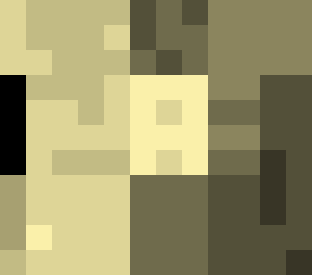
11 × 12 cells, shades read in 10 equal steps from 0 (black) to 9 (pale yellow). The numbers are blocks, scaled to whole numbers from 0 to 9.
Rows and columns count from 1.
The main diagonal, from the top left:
8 7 7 7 8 9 8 4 3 3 3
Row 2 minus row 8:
2 -1 -1 -1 0 -1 0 0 2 2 3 2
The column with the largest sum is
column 2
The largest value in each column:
8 9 8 8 8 9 9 9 5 5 5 5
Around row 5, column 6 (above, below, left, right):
9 9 8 8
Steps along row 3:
same down same same down down up up same same same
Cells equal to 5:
16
